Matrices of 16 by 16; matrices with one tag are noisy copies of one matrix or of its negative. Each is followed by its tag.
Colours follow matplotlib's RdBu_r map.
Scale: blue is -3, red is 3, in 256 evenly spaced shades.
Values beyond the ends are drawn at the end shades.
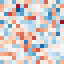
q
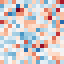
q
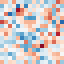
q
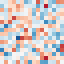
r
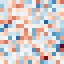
r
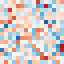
r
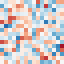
r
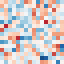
r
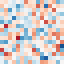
r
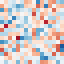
r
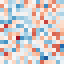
r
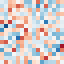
r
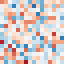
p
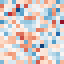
q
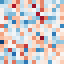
p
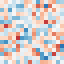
r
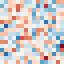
r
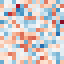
q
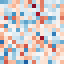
p
